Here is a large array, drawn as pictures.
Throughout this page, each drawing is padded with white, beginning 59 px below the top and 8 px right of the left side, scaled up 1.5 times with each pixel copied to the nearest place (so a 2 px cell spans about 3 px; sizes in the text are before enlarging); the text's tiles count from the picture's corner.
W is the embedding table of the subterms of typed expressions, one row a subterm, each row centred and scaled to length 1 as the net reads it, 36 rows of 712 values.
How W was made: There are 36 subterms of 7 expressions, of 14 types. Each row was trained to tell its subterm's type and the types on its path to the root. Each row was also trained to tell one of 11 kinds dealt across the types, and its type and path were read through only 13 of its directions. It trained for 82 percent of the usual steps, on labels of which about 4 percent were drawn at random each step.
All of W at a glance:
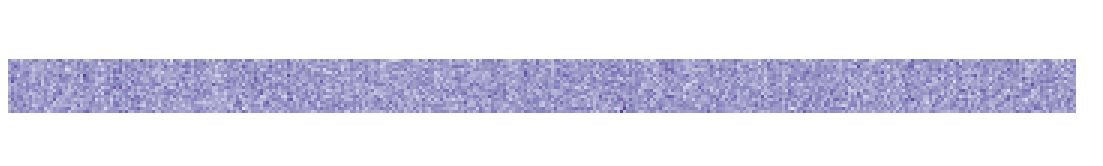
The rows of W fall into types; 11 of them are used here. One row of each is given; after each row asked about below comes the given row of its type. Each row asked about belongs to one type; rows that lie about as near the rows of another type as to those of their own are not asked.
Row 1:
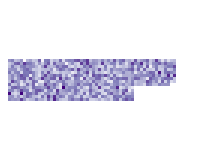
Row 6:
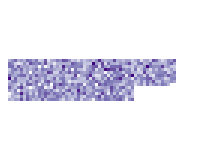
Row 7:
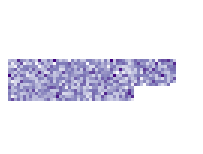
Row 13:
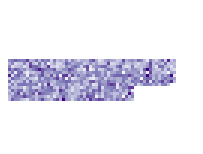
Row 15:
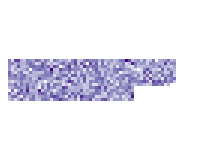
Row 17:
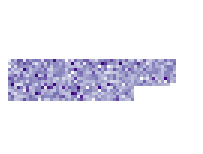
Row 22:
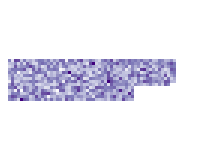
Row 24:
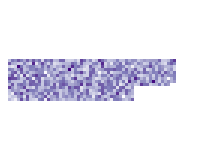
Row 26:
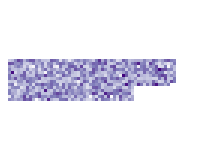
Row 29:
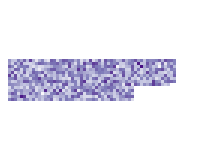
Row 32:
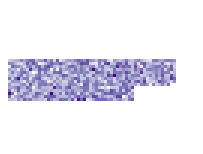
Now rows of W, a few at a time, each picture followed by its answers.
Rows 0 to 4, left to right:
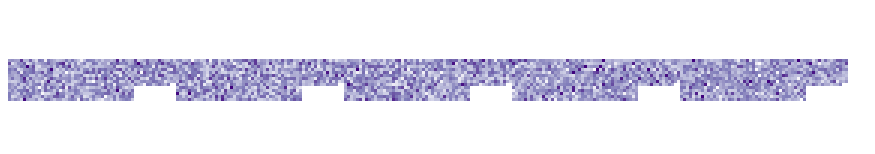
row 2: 17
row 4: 32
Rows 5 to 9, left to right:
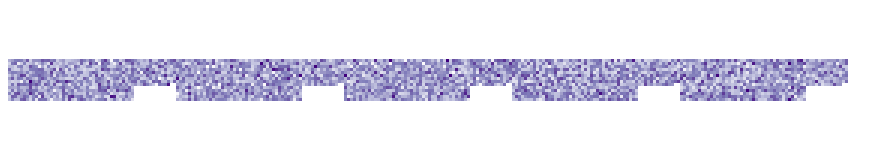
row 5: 24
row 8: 6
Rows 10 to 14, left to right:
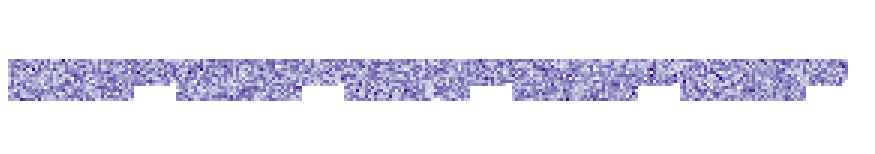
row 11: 17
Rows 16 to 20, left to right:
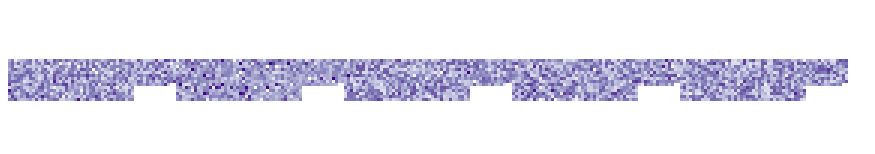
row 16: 6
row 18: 22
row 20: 24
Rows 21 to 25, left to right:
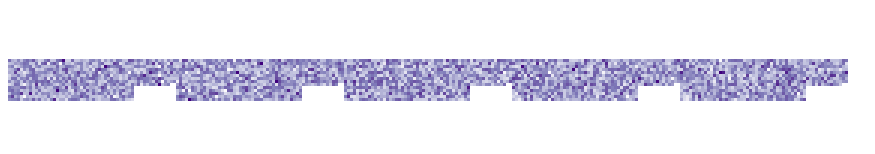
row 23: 32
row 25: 6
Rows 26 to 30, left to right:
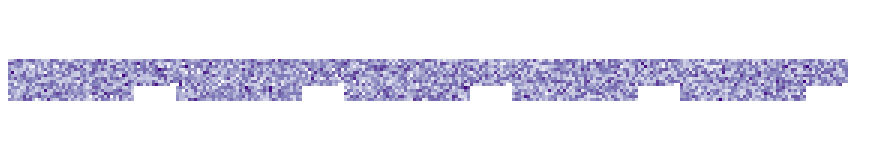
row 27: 17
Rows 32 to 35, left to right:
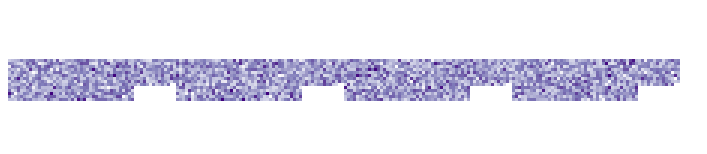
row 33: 15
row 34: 13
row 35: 32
